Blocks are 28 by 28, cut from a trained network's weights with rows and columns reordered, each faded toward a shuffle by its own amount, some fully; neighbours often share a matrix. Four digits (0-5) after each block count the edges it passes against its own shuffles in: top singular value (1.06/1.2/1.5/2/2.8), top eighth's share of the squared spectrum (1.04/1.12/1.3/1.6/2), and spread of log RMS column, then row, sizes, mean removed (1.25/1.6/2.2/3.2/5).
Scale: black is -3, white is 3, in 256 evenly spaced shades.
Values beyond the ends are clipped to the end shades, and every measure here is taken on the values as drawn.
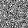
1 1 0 0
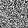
0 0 0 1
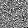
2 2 1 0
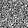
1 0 0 0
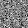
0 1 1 0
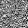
2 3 1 0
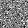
0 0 0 0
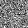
0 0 0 0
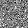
1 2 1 0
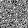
0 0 0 0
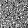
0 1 0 0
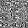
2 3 1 1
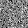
0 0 0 0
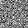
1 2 1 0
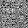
2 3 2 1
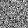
2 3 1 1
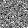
0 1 0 0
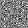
2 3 2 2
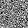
1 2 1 0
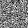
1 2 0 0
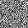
2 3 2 0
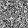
1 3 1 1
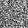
0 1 0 0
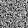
1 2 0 1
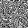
1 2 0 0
